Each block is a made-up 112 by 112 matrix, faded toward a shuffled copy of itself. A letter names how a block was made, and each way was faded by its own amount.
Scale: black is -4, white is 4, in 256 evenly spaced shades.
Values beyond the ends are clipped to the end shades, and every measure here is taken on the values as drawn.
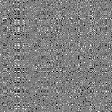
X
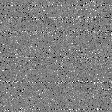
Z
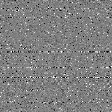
Z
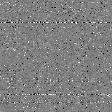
Z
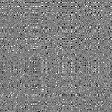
X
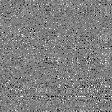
Z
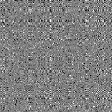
X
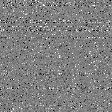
Z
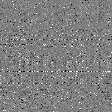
Z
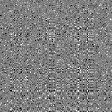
X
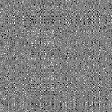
X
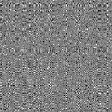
X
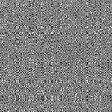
X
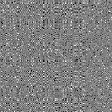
X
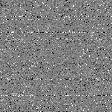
Z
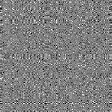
X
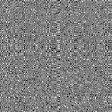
X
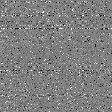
Z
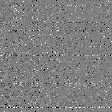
Z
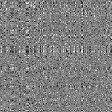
X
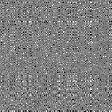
X
